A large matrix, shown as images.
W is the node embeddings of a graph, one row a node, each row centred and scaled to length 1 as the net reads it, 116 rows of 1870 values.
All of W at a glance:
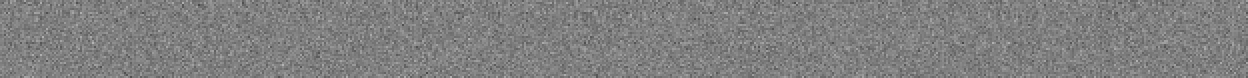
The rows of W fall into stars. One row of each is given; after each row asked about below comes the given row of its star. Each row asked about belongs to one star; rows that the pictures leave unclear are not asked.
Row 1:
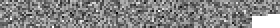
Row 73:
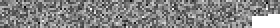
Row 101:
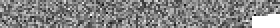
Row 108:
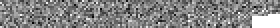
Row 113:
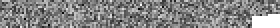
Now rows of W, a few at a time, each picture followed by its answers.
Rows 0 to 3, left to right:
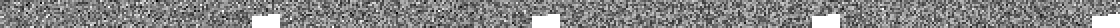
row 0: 1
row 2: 101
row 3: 1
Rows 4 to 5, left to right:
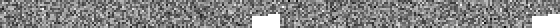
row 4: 1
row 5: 73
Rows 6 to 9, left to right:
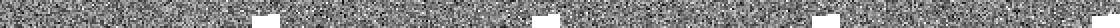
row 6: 101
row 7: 113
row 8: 101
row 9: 73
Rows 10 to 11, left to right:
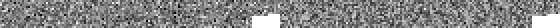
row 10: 113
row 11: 101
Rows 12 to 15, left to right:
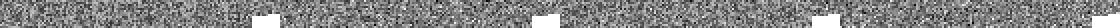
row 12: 101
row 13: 1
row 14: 73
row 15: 108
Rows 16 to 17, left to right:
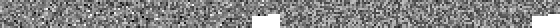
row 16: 101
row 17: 1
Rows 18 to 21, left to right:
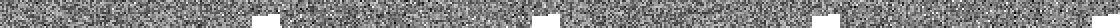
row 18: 108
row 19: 108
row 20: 108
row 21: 113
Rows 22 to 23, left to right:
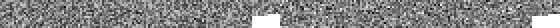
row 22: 108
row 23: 1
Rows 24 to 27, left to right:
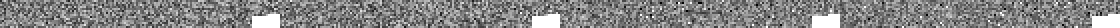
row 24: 101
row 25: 73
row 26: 108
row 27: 113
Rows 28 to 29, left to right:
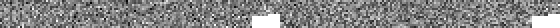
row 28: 108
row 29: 113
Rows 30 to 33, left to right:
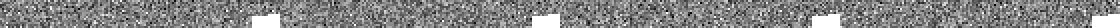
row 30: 113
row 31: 108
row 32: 73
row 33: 1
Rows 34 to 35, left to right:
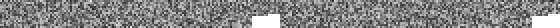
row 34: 73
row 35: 113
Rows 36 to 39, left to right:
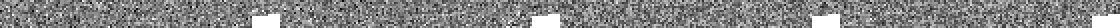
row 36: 108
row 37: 108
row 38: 101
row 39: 108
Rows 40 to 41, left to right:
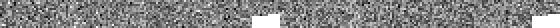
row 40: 113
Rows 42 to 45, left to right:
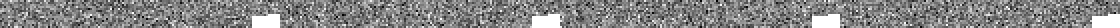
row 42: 101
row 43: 73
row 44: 1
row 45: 73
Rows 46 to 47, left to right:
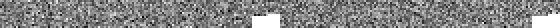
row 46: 101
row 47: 113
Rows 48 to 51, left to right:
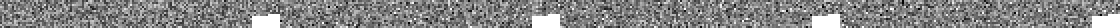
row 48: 73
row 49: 101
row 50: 1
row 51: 113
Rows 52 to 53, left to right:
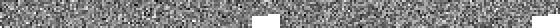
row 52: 1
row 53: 73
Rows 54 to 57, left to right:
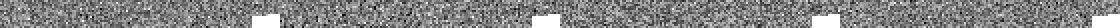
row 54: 108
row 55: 73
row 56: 108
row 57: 108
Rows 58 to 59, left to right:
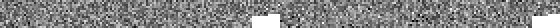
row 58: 73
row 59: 101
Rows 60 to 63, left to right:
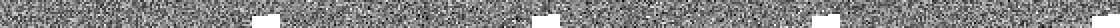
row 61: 101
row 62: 108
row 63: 73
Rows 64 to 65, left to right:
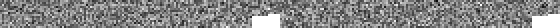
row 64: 108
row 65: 1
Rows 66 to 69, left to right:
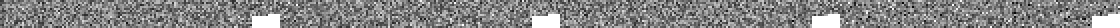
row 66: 108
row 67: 113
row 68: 73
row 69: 113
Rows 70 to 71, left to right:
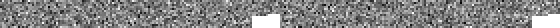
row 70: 101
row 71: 101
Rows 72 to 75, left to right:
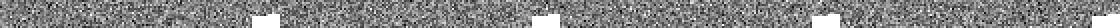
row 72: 101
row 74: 101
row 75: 101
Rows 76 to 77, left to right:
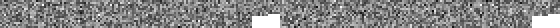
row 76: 1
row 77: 1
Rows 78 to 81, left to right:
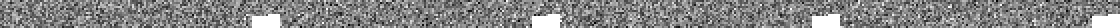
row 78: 108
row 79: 101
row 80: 1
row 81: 1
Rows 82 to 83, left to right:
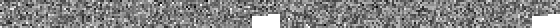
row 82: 1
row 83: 73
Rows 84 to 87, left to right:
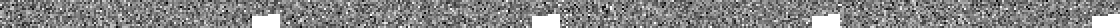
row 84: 1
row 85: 101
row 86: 113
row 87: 1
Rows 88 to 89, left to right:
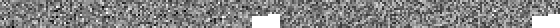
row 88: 73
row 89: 108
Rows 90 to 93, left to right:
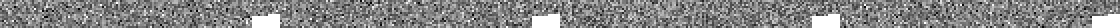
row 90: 113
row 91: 108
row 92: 113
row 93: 73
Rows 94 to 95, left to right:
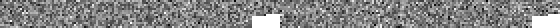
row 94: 101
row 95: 1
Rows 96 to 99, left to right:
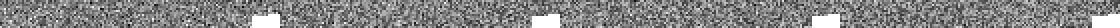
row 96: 108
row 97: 73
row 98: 73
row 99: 101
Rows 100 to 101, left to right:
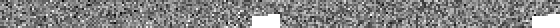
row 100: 108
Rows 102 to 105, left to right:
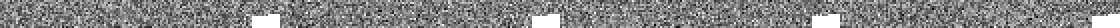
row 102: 1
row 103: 101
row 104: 1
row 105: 73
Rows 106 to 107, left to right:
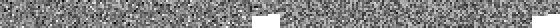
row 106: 108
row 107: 1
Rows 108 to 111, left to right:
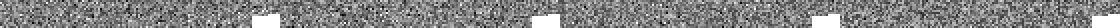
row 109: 73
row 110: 113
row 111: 1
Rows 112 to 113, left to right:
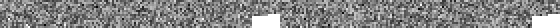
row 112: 73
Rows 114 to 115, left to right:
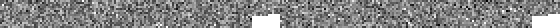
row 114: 108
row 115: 1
